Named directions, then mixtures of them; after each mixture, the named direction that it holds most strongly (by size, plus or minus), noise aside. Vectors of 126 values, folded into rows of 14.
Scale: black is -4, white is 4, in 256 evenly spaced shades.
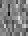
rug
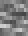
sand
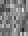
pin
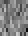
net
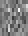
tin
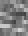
sand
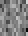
net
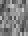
pin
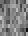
net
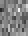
tin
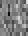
rug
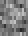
sand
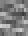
sand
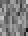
net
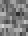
sand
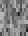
net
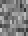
sand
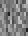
rug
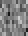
rug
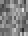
pin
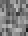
net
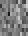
rug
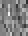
rug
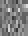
tin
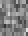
rug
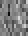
rug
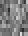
pin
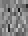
tin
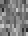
pin
